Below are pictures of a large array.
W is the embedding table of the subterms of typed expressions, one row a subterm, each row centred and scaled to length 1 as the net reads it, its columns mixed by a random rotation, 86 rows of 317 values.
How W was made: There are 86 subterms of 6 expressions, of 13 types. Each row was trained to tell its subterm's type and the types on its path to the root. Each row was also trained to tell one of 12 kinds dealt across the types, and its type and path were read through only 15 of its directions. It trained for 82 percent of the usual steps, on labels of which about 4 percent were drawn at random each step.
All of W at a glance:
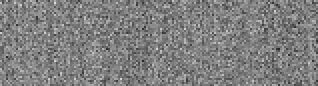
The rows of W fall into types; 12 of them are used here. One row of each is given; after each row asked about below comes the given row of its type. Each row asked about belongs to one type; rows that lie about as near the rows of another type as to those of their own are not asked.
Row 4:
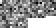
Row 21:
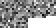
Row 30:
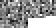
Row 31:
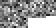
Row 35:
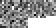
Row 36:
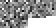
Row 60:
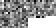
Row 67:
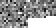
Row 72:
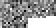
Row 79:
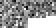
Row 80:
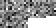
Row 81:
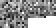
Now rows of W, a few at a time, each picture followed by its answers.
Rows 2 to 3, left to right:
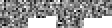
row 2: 60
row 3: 4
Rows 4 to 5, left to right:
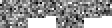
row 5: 72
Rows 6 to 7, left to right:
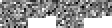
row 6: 72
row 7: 67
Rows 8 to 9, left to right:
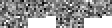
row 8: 67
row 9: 21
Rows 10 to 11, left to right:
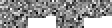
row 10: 81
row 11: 80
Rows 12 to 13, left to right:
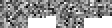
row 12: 36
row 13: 35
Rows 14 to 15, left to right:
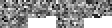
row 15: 4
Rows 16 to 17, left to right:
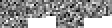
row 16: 67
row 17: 81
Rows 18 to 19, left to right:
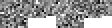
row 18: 36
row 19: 35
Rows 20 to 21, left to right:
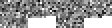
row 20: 21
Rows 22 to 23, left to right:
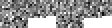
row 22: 21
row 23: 36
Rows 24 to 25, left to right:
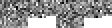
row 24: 31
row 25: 81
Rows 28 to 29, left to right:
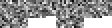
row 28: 4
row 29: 72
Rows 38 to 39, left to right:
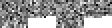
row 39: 72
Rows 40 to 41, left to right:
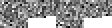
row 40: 35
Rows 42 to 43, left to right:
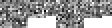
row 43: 81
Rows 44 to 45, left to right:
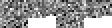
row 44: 35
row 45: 60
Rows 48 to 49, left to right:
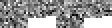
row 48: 72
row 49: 80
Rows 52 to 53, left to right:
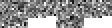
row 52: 35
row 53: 72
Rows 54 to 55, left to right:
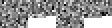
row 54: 36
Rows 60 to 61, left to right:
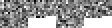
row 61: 4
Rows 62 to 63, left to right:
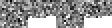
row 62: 60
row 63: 36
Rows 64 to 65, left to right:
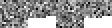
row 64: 4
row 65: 36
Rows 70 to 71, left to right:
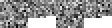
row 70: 80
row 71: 81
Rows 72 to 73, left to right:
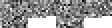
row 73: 31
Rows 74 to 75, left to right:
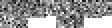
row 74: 21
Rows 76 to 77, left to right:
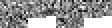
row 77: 60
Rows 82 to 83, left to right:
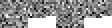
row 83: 81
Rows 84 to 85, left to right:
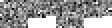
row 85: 21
